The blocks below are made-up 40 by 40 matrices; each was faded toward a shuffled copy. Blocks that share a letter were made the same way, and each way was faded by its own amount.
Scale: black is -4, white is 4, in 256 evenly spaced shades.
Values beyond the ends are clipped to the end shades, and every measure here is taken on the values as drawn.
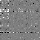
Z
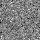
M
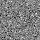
M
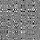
Z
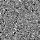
M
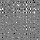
Z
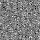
M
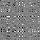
Z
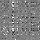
Z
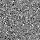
M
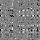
Z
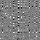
Z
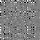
Z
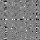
Z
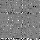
Z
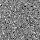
M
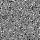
M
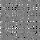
Z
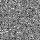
M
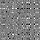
Z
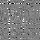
Z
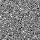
M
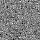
M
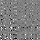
Z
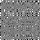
Z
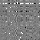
Z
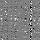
Z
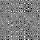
Z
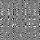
Z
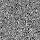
M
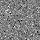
M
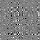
Z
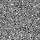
M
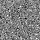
M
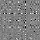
Z
